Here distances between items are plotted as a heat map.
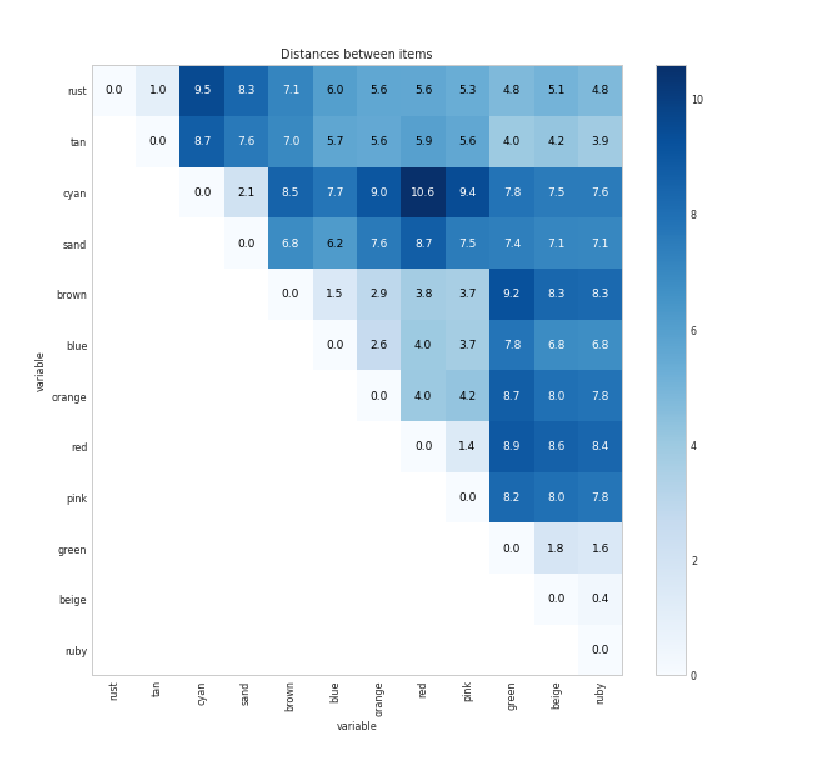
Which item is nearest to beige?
ruby
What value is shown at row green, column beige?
1.8
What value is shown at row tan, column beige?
4.2
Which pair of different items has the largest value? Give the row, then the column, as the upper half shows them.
cyan, red
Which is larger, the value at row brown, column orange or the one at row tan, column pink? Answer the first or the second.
the second
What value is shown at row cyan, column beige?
7.5
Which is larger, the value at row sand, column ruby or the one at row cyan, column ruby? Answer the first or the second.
the second
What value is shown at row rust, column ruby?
4.8
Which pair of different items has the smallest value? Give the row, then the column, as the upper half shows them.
beige, ruby
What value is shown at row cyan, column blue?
7.7
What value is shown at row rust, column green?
4.8
